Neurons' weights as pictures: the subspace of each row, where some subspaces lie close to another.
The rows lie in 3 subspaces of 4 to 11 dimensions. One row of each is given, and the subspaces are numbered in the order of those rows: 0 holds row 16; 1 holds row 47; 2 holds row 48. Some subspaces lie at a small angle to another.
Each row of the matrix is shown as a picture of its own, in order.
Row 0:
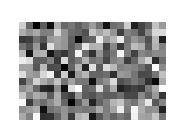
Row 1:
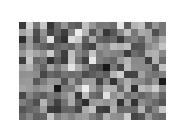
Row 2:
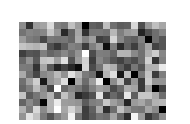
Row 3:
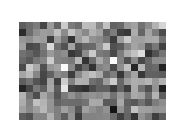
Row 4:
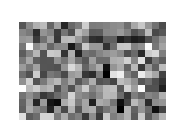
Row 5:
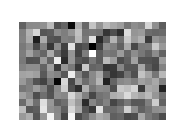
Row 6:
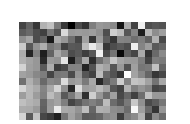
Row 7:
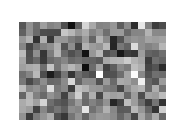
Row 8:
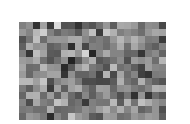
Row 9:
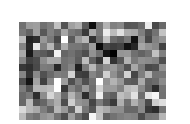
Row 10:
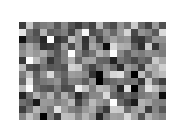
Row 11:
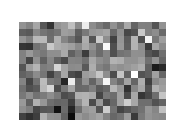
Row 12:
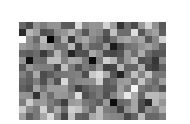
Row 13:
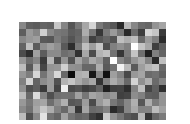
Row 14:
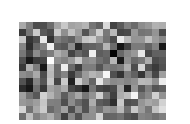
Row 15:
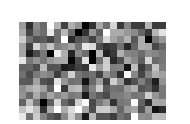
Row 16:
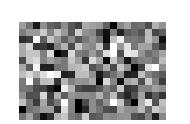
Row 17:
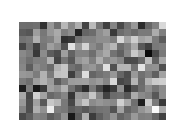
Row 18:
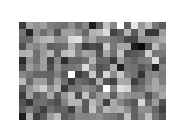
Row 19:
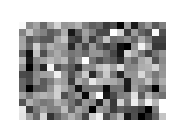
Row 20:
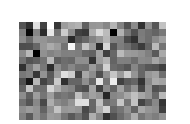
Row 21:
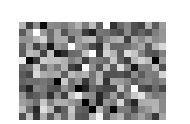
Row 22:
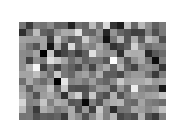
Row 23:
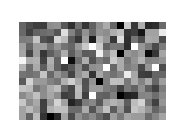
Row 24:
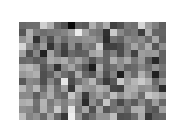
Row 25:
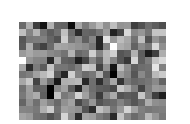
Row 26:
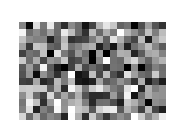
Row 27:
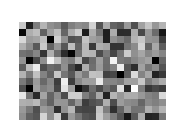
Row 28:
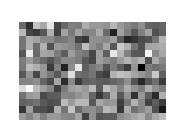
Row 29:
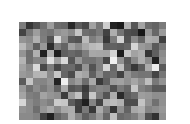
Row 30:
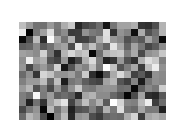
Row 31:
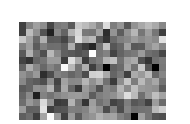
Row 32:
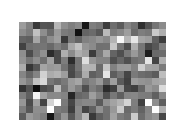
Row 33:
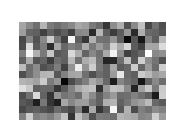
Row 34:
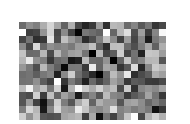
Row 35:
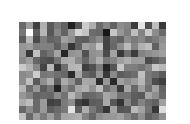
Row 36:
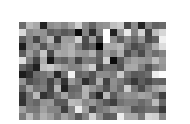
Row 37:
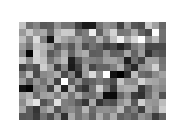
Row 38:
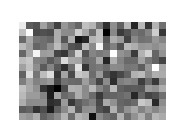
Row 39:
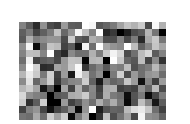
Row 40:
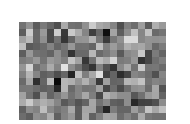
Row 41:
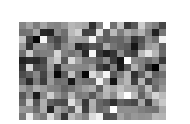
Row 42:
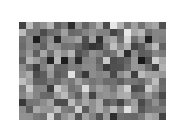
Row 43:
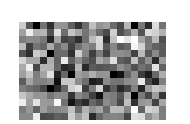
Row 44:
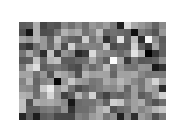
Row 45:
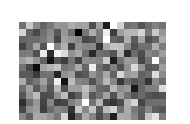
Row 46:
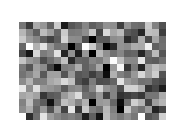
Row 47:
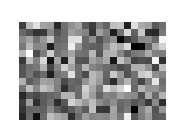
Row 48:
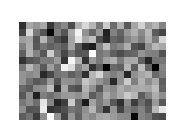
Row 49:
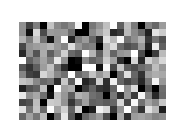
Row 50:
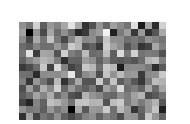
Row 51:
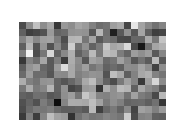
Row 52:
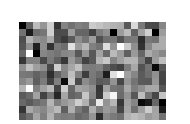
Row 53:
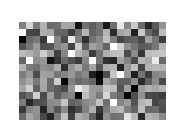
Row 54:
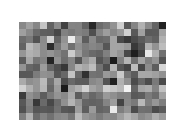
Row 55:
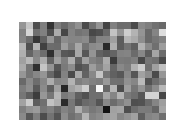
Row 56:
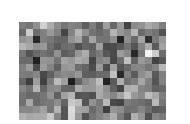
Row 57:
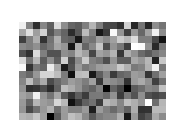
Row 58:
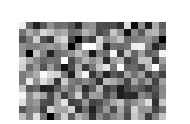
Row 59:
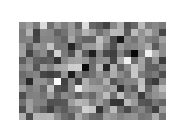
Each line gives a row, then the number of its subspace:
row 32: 1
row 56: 0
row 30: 2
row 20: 1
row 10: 0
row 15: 2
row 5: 0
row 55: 1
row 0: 1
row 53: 2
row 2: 0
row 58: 2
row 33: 1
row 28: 1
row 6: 0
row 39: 1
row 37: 1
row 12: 2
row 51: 1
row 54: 1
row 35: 2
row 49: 0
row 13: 1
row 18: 1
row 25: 0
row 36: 0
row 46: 1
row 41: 1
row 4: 1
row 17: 1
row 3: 1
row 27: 0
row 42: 0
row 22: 0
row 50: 2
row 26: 1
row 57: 1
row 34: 2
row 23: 0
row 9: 1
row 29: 0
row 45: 0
